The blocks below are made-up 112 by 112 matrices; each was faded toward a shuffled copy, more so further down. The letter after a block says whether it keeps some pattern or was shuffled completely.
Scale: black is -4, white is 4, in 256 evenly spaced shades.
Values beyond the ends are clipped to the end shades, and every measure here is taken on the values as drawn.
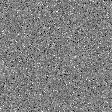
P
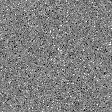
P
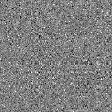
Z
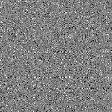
Z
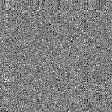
Z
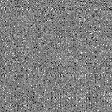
Z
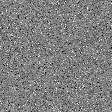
P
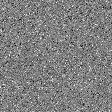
P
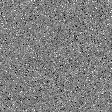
P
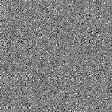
Z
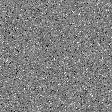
P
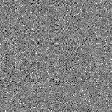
Z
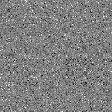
Z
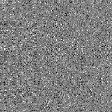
Z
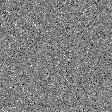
P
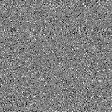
Z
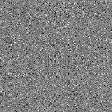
Z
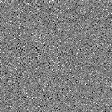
Z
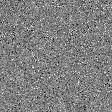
P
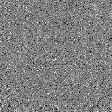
Z
